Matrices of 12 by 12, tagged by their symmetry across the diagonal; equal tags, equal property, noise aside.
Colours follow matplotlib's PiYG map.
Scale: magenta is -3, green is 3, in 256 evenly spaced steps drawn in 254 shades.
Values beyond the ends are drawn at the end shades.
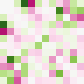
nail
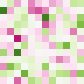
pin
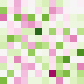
pin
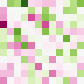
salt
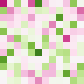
pin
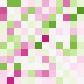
salt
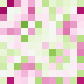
nail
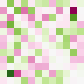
salt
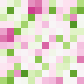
nail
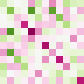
nail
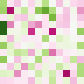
pin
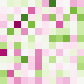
salt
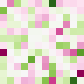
salt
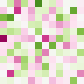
salt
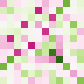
nail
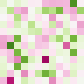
pin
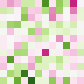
pin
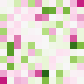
nail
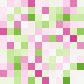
nail
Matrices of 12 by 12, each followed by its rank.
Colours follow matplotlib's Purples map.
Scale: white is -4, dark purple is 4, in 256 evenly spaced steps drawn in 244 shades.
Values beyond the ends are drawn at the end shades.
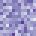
full rank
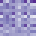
two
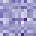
two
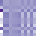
one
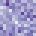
full rank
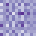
two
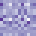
two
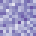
full rank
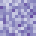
full rank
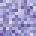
full rank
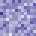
full rank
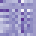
two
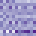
two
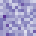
full rank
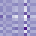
one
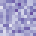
full rank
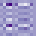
one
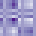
one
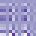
one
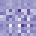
two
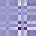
one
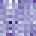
two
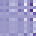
one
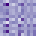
two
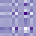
one
